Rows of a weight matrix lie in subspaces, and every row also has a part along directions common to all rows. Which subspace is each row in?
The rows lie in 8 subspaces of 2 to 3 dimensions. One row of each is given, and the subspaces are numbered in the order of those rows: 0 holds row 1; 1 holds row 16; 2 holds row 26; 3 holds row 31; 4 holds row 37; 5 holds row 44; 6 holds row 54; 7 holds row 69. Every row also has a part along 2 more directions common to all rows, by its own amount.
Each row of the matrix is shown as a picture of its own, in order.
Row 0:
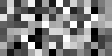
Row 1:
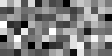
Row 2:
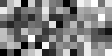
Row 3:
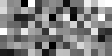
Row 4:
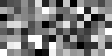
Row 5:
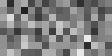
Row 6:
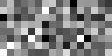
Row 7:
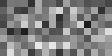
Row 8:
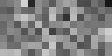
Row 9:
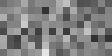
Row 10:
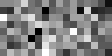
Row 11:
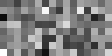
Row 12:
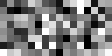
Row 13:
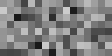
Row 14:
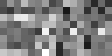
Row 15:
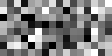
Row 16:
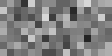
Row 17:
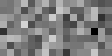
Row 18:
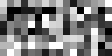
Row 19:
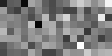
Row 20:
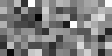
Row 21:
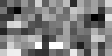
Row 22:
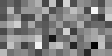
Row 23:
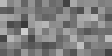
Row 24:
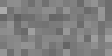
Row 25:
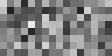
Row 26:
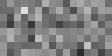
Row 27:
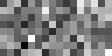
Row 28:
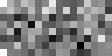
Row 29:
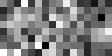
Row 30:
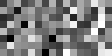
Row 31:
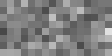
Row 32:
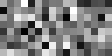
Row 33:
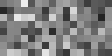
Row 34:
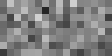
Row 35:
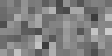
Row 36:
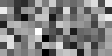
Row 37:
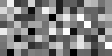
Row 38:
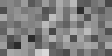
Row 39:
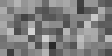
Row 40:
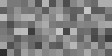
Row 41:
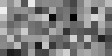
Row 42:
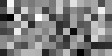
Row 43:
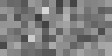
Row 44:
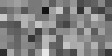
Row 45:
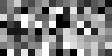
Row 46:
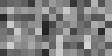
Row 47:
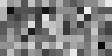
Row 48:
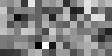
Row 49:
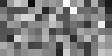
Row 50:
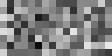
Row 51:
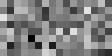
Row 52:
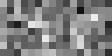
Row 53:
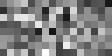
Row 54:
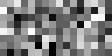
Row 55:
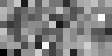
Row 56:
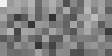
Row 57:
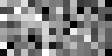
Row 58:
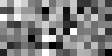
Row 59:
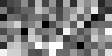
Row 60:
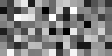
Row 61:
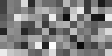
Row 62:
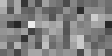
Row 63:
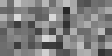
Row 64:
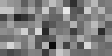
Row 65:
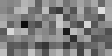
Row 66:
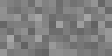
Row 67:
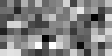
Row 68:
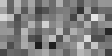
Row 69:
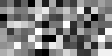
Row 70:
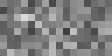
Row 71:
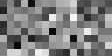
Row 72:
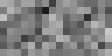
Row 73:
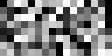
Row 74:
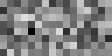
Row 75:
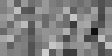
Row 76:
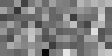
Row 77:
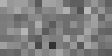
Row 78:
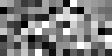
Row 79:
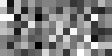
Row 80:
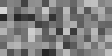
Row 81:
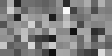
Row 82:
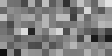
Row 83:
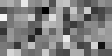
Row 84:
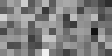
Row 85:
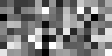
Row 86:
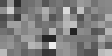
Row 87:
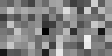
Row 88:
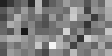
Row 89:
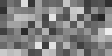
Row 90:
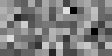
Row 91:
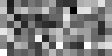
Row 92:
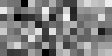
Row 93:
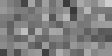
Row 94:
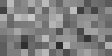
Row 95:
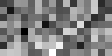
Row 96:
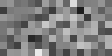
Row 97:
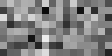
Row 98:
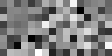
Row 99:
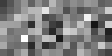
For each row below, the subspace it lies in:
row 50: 2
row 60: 4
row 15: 7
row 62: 3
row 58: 7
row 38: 0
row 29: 5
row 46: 1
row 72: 3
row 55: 5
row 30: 4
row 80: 6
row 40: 6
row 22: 6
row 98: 0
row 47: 3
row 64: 1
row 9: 0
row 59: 7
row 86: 7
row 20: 7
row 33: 3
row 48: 7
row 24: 6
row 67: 3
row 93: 6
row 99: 3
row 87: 1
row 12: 1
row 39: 6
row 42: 2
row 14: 1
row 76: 4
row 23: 0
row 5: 2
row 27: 5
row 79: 2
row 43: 2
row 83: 3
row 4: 0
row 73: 4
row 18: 3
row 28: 1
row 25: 3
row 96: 0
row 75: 4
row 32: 1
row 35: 4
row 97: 2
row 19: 1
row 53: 5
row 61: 5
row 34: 2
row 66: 0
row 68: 2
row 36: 0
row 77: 1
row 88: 1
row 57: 7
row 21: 3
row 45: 5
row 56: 1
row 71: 0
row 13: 4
